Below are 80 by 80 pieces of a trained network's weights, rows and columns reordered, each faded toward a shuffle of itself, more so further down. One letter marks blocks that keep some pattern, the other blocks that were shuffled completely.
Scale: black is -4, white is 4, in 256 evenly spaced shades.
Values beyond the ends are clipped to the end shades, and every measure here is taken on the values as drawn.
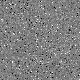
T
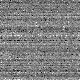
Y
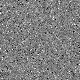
T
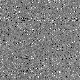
Y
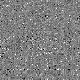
Y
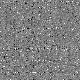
Y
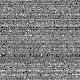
Y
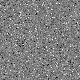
T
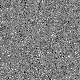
T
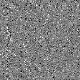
Y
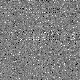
Y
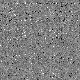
Y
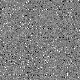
Y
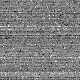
Y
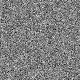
T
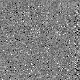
Y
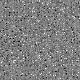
Y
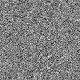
Y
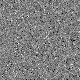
T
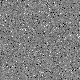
T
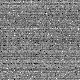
Y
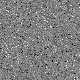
T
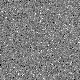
T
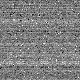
Y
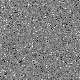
T
